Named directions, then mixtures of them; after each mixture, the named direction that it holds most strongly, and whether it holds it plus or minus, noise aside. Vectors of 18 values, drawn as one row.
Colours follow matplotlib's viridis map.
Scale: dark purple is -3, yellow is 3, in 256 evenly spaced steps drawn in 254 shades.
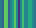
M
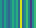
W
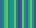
M, plus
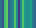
M, plus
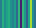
W, minus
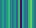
W, minus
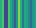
M, minus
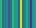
W, plus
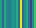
W, plus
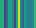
M, minus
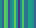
M, plus
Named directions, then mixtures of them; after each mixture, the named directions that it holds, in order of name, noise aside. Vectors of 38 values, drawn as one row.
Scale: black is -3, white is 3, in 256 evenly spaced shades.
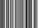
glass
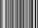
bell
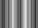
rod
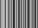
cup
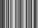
glass, rod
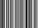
glass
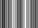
rod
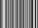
bell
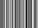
glass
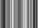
bell, rod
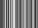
bell, glass, rod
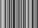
cup, glass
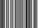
glass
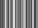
glass, rod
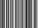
glass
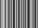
cup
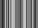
glass, rod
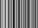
cup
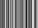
glass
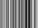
cup, glass, rod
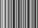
cup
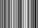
cup, rod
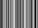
bell, glass, rod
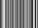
bell
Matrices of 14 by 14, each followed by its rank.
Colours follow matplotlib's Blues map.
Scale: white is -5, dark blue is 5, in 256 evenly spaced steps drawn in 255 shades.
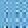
one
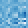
two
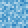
full rank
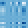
one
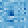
three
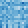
three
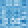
three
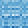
two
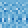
three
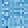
three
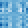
two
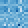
three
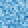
full rank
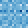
two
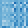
two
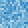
full rank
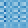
one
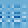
one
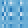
one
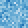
full rank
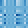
one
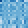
two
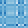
one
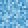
full rank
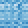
two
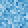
full rank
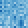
three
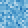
full rank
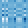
one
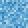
full rank
